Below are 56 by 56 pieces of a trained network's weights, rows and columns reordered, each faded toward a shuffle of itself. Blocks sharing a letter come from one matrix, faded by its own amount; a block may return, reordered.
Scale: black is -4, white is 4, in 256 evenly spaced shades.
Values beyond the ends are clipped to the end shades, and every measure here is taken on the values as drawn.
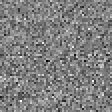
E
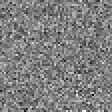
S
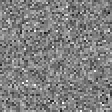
S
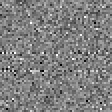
E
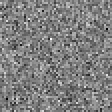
S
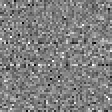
E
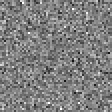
S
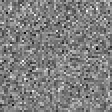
S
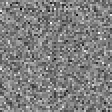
S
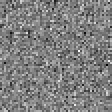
S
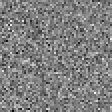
S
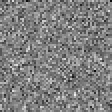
S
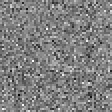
S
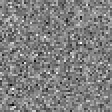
S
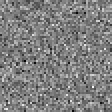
E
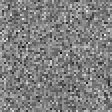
S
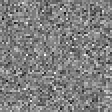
S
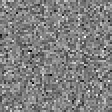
S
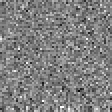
E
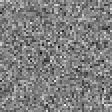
S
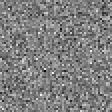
S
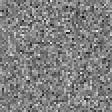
S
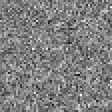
S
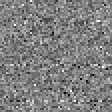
E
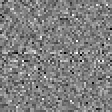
E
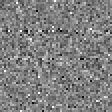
E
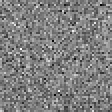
E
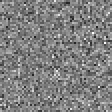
S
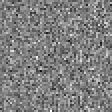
S
